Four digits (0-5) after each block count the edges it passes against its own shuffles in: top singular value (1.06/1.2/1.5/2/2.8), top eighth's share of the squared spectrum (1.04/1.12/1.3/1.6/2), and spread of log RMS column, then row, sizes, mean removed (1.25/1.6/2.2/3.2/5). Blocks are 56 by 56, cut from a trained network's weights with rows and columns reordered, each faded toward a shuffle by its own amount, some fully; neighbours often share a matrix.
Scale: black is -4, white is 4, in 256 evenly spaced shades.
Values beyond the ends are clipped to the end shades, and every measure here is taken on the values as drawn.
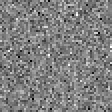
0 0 0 0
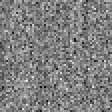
2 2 0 1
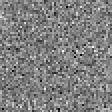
0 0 0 0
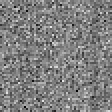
1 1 0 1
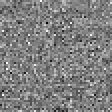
2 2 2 1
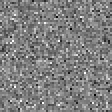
0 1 0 0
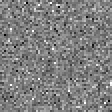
1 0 0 0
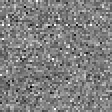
1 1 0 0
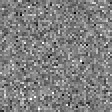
0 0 0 0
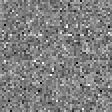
1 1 0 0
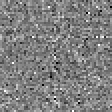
1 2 1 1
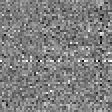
2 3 1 1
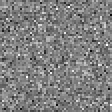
1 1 0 0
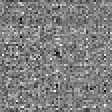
2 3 2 1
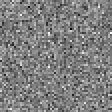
1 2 1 0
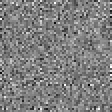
3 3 2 2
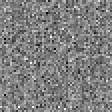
1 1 0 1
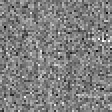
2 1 0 1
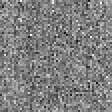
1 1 1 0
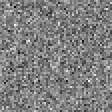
1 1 0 0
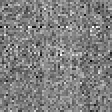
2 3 1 2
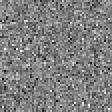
0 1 0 0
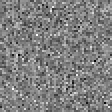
0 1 0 0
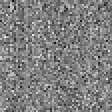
2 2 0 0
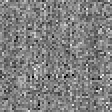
2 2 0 1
